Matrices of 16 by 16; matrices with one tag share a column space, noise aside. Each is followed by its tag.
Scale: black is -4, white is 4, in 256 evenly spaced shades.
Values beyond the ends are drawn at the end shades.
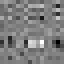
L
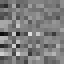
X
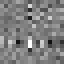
L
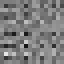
X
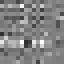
L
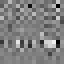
L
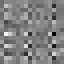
X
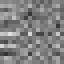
X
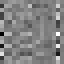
X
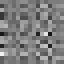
X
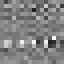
L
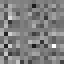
X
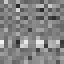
L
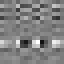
L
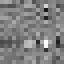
L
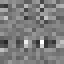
L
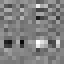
L
